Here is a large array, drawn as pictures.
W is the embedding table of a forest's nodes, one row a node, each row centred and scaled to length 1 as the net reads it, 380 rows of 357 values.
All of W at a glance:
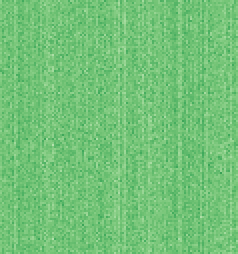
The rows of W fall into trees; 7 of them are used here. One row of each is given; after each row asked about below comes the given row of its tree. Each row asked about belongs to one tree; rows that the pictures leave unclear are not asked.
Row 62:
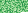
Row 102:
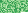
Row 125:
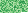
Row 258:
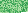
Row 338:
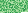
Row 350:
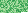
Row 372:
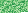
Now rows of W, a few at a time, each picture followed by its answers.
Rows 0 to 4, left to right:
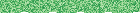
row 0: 372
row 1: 338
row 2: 372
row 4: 258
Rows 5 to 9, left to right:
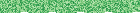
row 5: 102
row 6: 102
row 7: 338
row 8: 125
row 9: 102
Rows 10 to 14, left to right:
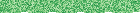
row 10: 258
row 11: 372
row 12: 350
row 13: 102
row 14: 125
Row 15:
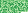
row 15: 338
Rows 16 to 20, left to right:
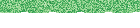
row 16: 258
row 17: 125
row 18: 350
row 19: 338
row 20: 125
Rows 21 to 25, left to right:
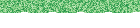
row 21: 350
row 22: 102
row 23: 372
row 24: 350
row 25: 102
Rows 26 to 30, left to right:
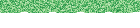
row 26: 372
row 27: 338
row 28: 372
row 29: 372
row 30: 125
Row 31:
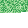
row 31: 258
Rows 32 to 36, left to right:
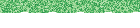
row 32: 372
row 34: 102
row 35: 102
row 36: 350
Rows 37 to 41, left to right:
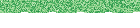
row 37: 372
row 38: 372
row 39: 102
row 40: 350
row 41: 338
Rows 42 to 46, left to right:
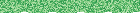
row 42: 350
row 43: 372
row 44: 338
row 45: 372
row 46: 258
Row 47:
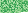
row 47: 125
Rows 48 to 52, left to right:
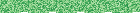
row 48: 125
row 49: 338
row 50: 338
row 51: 125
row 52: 102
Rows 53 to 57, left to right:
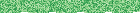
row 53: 102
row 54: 258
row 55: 258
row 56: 338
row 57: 338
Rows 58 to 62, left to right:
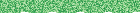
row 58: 102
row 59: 125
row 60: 372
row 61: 372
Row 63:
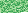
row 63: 372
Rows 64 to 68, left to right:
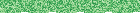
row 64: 350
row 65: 125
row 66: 125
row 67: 338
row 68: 350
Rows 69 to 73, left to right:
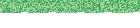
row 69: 372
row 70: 372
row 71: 258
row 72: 102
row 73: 338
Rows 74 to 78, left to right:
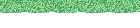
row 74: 350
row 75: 350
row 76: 125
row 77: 350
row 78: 350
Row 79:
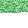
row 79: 372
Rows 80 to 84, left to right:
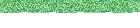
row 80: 350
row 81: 258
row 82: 338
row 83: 258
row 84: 102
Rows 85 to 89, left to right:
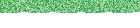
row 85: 102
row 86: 350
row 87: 338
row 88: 102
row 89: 125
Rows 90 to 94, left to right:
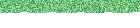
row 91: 125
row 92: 258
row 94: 62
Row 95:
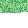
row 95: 372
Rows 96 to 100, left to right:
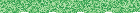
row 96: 350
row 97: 372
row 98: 350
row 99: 338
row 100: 350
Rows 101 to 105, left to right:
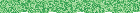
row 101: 258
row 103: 102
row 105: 258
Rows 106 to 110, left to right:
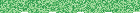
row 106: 338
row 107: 338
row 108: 62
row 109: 258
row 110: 338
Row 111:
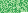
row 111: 102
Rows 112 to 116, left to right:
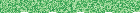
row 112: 102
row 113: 372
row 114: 102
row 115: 372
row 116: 338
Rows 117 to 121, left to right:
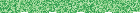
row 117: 102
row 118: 258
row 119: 372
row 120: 372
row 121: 338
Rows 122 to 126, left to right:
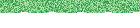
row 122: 372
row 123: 350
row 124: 258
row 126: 338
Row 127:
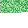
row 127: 258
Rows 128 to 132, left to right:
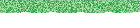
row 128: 350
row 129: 125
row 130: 102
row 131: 338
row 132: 125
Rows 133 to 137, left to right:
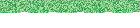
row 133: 102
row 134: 102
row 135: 258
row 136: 102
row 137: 125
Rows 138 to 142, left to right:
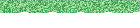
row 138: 372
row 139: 372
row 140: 372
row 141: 102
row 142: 338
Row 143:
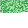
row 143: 125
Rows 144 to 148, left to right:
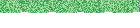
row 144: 125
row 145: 350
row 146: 258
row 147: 102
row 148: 102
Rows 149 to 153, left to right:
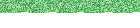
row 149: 258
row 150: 125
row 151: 372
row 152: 102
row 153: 372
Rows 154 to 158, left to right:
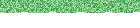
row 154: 350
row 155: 338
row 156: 102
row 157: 338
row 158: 372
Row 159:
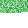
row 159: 350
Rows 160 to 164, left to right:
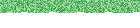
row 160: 258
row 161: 338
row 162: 125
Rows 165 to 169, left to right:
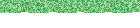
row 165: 258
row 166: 102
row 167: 102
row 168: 372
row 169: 102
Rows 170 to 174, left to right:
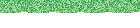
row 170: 350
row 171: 258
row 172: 338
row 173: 350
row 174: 258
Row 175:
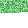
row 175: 372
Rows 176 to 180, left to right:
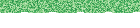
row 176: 372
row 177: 350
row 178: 102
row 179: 338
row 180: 372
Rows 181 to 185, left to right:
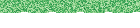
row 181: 350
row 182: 350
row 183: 102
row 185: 372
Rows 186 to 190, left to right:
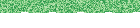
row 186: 338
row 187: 372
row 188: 338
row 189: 350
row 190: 350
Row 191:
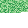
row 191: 338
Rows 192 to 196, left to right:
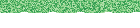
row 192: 372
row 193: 372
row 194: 350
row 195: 102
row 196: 372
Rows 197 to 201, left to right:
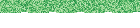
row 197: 258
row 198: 258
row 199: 350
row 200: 102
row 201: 350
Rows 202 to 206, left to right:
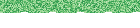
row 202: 350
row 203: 338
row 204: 102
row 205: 338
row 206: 372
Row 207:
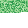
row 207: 372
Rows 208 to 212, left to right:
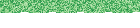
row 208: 372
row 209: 372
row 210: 258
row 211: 258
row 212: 102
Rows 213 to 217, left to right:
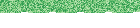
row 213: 258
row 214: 338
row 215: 258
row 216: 338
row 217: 338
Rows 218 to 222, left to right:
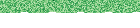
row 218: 102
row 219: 102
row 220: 338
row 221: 62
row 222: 372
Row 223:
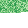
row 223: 102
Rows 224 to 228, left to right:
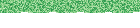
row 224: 338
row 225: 338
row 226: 125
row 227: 350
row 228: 338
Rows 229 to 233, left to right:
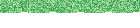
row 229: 125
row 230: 338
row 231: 125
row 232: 338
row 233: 258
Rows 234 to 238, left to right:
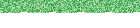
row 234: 372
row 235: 258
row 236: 258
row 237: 258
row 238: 350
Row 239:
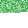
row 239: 258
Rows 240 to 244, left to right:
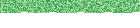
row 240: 338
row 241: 350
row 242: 338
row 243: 372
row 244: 372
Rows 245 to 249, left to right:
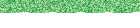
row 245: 350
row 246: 125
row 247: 372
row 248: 125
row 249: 372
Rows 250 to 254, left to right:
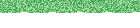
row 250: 102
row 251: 372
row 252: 350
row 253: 350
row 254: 125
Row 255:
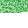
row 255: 350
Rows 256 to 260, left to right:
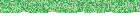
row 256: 350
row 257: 102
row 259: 258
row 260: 350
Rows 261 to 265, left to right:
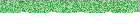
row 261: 125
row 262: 62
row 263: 350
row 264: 338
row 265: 125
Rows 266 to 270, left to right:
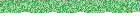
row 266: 372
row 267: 350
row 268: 372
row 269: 125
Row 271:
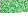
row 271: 125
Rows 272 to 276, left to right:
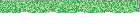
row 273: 350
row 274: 372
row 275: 350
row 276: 350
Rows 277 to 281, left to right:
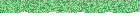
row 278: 338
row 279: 258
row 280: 372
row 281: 372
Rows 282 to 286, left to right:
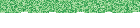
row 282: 338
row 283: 258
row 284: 102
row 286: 102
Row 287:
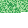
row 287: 102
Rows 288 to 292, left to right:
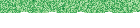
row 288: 102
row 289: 125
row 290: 372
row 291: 350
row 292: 102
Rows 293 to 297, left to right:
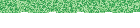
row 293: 102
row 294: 338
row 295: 102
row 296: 350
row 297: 372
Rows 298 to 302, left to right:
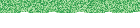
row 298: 102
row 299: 372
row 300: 125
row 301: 350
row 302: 258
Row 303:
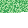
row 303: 125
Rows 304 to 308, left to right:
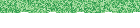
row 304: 102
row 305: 338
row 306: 102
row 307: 102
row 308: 350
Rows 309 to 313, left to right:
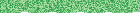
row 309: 338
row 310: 350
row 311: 125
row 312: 350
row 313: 102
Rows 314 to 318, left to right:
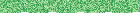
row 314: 350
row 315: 102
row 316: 125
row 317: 258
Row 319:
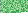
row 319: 350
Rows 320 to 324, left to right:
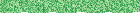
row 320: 125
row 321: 102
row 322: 102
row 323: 350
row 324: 102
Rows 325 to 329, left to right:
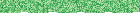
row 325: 125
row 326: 102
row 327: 350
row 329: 102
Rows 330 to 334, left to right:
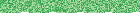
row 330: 338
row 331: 372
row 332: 258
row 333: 258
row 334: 372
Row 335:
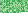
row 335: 350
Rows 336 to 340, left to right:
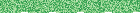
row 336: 62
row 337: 258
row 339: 102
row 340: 350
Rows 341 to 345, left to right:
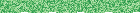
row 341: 372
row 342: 125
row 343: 258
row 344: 125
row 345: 372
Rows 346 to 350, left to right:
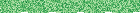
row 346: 62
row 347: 102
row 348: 338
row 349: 338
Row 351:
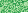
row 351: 372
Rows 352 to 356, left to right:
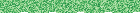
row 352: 372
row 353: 258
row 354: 338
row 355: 102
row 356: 62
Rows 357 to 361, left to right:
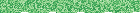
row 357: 338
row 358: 338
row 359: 338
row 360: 102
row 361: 125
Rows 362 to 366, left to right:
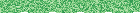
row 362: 372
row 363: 338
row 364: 350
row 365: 62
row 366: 350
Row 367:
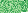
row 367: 258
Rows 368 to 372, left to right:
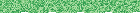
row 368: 350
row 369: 102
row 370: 258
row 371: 258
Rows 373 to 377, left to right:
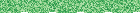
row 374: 258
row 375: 372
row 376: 350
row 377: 338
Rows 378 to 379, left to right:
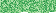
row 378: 125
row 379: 258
